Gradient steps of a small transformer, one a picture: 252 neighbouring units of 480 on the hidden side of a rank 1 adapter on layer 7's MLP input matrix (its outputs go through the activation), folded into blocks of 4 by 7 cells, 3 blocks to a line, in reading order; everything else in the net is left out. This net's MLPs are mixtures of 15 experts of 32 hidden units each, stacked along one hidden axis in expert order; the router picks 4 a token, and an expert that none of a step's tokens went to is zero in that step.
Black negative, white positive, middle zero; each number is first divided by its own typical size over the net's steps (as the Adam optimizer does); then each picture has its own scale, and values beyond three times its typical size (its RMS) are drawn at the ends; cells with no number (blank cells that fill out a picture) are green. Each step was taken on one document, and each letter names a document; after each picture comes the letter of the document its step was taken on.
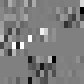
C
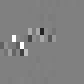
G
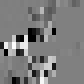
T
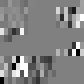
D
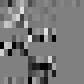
C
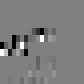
G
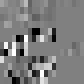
T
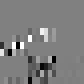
C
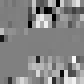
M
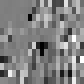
M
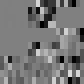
M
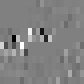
G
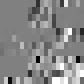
M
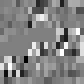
M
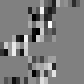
T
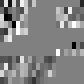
D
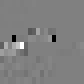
G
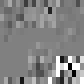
M
